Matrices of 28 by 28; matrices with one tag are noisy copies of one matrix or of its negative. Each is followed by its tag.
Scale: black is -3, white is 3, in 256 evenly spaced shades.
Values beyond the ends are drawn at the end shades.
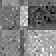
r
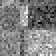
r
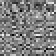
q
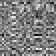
q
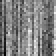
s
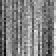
s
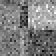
r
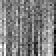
s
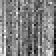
s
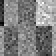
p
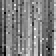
s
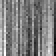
s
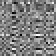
q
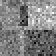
r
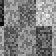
p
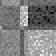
r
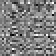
q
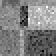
r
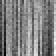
s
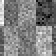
p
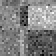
r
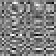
q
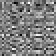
q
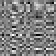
q
